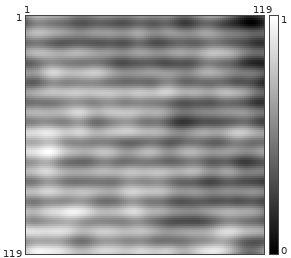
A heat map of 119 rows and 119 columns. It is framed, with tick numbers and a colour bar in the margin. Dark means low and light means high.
The field climbs toward the bottom left. The ninth with the lowest average is the top right. Horizontal stripes repeat 12 times down the table. No lone cell stands out from its neighbours.
